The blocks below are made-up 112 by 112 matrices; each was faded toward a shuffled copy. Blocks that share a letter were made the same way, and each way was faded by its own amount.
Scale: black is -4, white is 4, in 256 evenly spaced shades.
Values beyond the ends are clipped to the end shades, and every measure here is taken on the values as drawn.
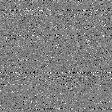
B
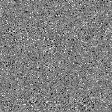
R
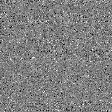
R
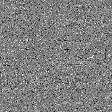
R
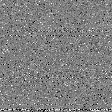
B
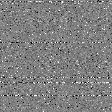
B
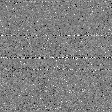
B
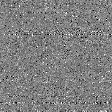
R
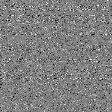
B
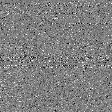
B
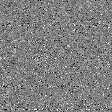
R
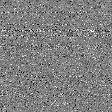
B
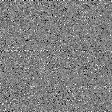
R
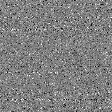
B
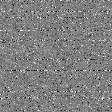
B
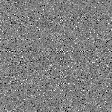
R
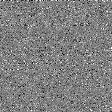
B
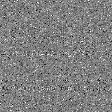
R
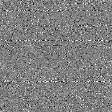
B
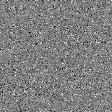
R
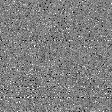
R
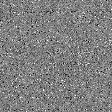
R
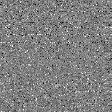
R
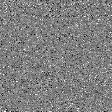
R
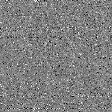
R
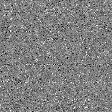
R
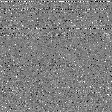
B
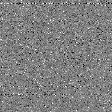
R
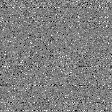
B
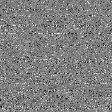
B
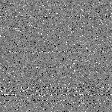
B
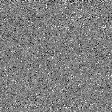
R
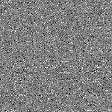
R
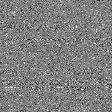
R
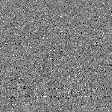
R
